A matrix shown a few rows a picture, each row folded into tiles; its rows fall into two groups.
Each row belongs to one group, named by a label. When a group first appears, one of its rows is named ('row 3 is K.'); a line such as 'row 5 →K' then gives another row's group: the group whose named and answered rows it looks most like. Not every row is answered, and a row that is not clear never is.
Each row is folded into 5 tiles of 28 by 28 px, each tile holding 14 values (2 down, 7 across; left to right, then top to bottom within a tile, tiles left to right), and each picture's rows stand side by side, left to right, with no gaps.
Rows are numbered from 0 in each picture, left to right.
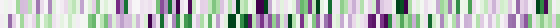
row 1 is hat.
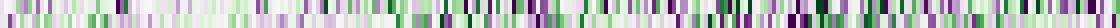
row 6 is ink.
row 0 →hat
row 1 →hat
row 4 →ink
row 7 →ink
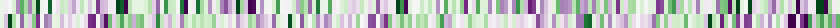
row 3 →ink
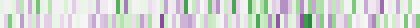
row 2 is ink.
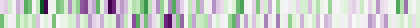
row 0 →ink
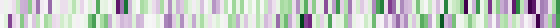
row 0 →hat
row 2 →ink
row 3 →ink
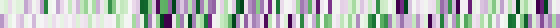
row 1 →ink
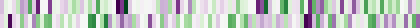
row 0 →hat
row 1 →hat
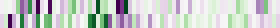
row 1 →hat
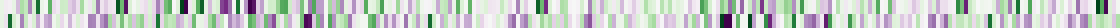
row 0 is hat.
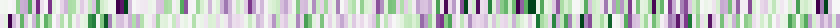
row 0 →hat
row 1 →ink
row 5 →hat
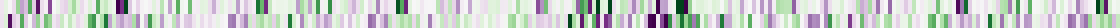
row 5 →ink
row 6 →hat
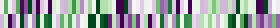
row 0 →hat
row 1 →hat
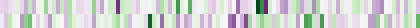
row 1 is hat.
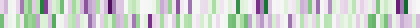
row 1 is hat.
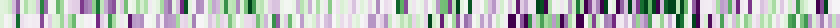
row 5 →hat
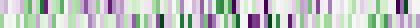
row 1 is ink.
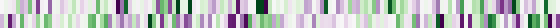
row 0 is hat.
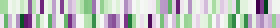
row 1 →hat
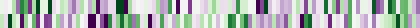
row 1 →hat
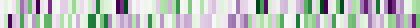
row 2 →ink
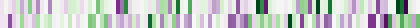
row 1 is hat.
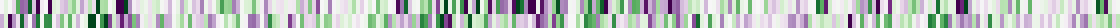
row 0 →hat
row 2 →hat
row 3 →ink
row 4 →ink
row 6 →hat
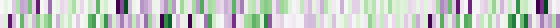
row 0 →hat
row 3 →hat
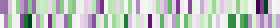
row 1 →hat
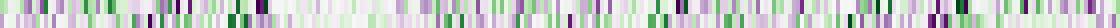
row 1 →hat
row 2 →hat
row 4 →hat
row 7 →ink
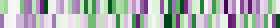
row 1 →ink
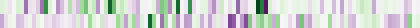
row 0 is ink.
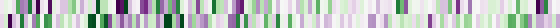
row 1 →ink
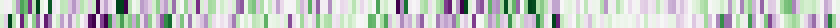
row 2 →hat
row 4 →ink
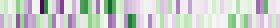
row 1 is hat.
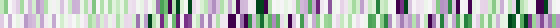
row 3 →hat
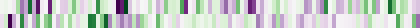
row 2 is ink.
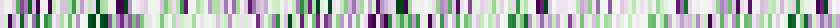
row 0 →hat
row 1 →ink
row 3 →hat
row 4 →hat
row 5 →hat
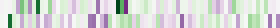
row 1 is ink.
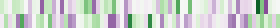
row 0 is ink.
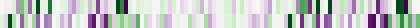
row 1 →ink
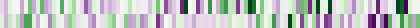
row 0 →ink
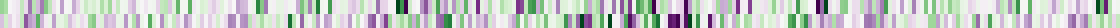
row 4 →ink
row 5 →hat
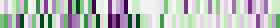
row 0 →ink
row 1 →ink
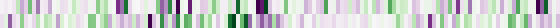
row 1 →hat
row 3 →hat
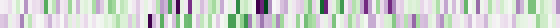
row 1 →hat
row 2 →ink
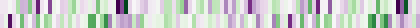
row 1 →ink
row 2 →hat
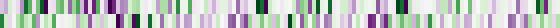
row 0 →ink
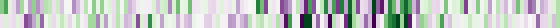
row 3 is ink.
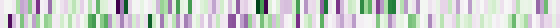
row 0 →hat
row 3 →hat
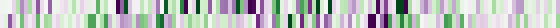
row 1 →ink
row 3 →ink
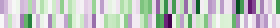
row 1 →ink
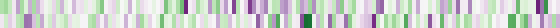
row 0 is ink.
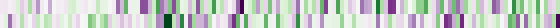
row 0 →hat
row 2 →ink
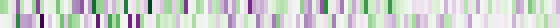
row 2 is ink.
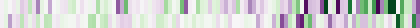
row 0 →hat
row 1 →ink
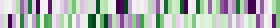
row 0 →hat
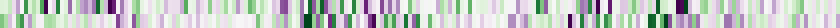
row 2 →ink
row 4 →hat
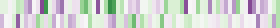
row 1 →ink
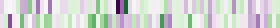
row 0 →hat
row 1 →ink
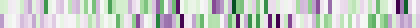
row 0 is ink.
